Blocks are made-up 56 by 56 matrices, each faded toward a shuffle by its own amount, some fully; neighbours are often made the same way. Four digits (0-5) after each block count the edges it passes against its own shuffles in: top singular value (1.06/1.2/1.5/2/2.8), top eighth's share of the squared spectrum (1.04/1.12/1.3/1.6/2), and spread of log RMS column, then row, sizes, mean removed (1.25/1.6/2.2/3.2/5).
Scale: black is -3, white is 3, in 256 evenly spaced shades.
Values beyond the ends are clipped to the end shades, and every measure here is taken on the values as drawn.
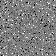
0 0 0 0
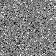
0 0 0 0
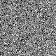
0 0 0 0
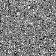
0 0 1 0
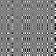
5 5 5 4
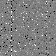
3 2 1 0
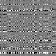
4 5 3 4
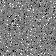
0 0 0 0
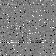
3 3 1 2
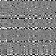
4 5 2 4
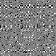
4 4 2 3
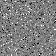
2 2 0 0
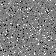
0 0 0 0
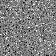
0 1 0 0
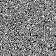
0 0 0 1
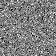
0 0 0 0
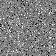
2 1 0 0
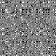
4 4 2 3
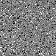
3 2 1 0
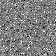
2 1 0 0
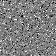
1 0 0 0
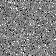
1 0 0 0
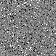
2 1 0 0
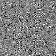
3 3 1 1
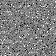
2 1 0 0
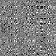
4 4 3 3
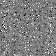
1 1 1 0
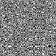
4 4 2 2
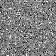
2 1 0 0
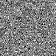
2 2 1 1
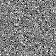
2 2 0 0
